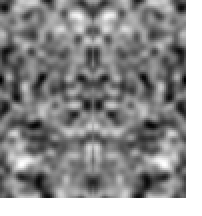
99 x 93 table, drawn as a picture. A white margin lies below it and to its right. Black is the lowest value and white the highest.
Seam: none. Slope: none. Mirror symmetry: left to right. Lone odd cells: none. Grain: blotchy. Odd rows or columns: none.
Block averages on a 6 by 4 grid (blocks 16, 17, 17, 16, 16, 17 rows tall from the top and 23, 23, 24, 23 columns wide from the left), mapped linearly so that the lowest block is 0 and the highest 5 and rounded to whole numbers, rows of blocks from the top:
3 5 5 3 / 1 3 3 1 / 0 1 1 0 / 1 3 3 1 / 4 3 3 4 / 1 3 3 1
